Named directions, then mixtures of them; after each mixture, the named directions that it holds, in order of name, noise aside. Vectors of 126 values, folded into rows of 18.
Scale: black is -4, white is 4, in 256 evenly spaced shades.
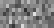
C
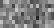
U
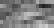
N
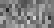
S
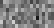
S, U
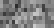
C, N, U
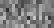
S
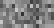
U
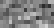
C, N, U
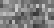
C, N, U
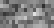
C, N, U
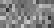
C, N, S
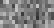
U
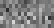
S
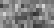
C, N, U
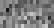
C, N, S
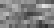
N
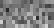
N, S, U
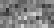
C, N, S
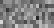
N, S, U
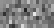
C
